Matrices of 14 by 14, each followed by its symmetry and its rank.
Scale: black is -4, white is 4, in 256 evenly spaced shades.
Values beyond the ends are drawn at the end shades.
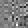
neither, rank three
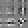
antisymmetric, rank two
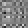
neither, rank two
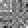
symmetric, rank three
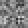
antisymmetric, rank two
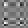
neither, rank one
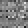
neither, rank three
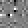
antisymmetric, rank two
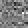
neither, rank three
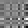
neither, rank one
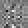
neither, rank three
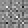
symmetric, rank three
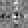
antisymmetric, rank two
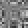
antisymmetric, rank two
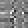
neither, rank two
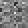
neither, rank three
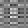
neither, rank one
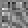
antisymmetric, rank two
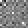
symmetric, rank three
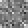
symmetric, rank three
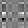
neither, rank one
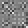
symmetric, rank three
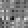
neither, rank two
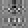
neither, rank two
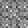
symmetric, rank three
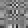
neither, rank two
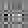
neither, rank one
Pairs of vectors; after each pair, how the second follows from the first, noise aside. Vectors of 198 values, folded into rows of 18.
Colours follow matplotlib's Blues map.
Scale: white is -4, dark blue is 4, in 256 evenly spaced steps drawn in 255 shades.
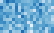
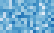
wrapped around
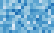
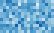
wrapped around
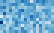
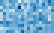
wrapped around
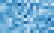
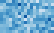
copied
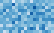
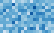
copied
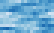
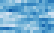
copied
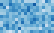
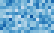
wrapped around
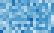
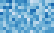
wrapped around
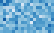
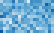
wrapped around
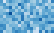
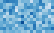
wrapped around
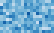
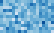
wrapped around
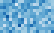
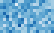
copied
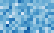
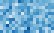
copied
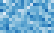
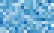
wrapped around
